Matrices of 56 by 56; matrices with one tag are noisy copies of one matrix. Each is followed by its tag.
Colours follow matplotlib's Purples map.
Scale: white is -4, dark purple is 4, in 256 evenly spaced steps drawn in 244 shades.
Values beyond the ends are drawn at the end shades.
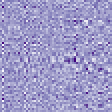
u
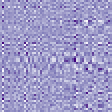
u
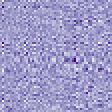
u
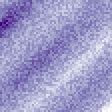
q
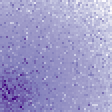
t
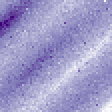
q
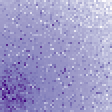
t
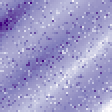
q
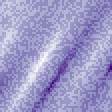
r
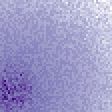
t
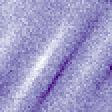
r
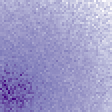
t
